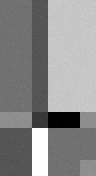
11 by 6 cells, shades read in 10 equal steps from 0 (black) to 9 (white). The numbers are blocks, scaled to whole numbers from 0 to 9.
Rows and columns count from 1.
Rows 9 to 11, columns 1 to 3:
3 3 9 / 3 3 9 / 3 3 9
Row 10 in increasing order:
3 3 4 4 4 9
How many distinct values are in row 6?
3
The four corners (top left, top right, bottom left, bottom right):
4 7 3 5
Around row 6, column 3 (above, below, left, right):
3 3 4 7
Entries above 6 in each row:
3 3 3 3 3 3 3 0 1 1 1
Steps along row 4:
same down up same same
